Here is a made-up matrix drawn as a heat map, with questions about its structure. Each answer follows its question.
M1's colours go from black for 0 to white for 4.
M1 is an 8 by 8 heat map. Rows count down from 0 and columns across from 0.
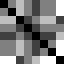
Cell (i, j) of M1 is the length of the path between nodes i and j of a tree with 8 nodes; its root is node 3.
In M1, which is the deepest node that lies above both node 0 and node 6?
4
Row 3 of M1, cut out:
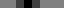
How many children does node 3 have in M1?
2
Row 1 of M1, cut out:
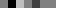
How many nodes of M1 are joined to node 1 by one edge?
1
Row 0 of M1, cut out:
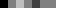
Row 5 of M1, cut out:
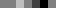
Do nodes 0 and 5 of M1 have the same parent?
yes
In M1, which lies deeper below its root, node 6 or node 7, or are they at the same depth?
the same depth
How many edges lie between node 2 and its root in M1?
1
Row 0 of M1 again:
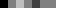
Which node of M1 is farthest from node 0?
7
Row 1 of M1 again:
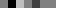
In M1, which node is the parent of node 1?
4
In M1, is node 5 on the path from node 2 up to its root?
no
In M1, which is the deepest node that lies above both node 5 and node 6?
4
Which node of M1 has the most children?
4
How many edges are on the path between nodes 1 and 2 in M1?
3
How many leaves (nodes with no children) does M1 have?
5
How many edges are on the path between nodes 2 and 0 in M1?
3
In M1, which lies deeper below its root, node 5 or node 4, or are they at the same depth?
node 5
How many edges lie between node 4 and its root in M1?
1
